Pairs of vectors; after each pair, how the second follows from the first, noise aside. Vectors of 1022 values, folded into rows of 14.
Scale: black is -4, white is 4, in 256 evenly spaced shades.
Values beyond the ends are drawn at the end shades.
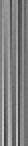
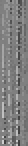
partly zeroed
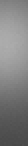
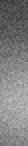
reversed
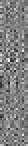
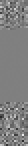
partly zeroed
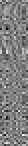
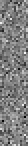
shuffled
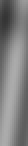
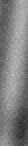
reversed
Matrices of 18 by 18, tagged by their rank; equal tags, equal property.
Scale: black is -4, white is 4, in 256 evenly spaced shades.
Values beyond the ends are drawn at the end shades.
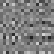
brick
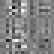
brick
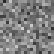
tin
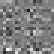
brick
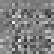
brick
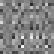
brick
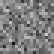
tin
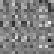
brick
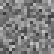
tin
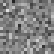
tin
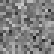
tin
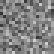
tin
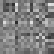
brick
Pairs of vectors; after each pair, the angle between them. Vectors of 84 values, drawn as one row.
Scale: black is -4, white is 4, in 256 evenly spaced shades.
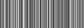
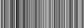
partly opposed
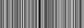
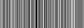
partly aligned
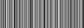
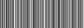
nearly opposite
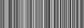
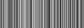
nearly parallel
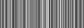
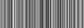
nearly opposite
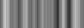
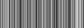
partly aligned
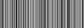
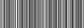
nearly opposite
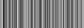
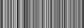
nearly opposite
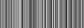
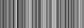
orthogonal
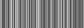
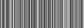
partly aligned
